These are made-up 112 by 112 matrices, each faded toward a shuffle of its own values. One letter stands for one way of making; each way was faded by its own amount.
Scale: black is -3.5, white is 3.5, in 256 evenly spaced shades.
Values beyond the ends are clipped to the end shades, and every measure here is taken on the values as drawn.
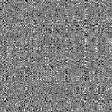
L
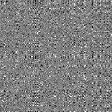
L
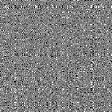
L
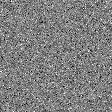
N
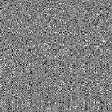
L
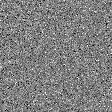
N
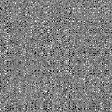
L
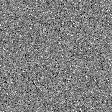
N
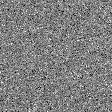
N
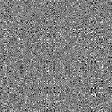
L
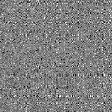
L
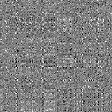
L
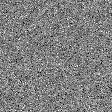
N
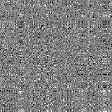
L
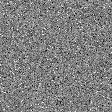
N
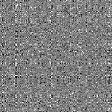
L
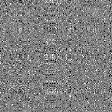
L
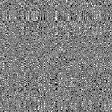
L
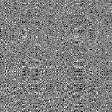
L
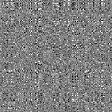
L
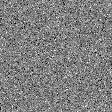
N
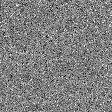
N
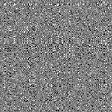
L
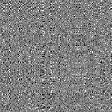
L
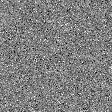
N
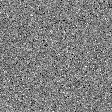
N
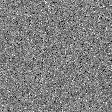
N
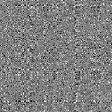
L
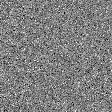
N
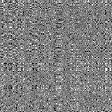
L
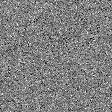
N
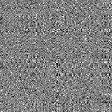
L
